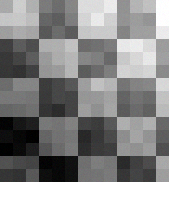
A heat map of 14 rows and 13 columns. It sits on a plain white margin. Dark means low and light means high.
Ninth with the highest average: top right. Ninth with the lowest average: bottom left. Grain: checkered. Slope: up to the top right.
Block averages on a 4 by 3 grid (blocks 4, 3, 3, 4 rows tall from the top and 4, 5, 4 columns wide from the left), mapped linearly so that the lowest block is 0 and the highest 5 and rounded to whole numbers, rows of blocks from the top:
4 4 5
2 3 5
1 2 3
0 1 2
